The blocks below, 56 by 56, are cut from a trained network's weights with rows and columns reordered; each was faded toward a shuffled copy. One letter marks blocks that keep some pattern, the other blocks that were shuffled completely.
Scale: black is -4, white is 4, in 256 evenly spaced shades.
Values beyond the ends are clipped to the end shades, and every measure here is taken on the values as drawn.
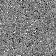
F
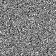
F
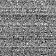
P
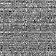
P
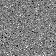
F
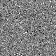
F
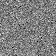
F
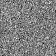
F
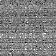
P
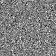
F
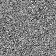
F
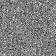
F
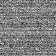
P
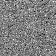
F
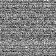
P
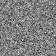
F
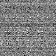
P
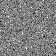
F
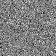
F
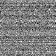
P
